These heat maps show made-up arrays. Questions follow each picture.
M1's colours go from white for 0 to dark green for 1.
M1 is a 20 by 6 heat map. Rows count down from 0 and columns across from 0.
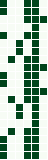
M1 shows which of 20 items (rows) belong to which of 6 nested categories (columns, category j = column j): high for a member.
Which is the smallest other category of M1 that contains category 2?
4
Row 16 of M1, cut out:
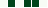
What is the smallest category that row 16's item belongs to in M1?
1
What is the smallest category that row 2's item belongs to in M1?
5
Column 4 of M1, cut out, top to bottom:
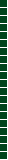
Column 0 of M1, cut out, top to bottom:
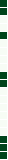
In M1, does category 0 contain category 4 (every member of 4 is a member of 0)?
no
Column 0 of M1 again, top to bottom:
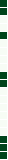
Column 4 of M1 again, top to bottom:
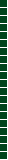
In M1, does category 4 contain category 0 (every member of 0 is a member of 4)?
yes
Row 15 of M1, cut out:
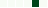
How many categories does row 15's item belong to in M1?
1
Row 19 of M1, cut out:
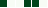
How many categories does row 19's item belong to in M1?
3
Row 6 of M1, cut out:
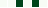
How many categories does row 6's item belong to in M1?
2
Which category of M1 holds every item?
4
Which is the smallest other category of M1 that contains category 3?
4
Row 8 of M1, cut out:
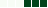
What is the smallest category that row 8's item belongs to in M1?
5
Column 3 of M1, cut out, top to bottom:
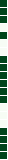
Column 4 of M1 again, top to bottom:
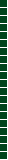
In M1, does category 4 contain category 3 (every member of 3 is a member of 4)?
yes
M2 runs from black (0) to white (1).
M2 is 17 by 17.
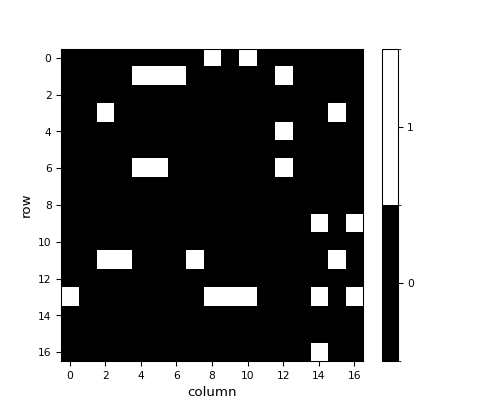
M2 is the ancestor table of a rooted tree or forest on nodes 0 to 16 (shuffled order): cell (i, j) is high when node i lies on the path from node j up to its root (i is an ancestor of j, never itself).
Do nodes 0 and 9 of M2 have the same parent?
yes
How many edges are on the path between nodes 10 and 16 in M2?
4
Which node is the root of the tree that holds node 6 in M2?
1
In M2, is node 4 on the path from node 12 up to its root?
yes
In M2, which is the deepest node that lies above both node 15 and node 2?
3
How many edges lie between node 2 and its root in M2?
2
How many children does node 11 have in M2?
2
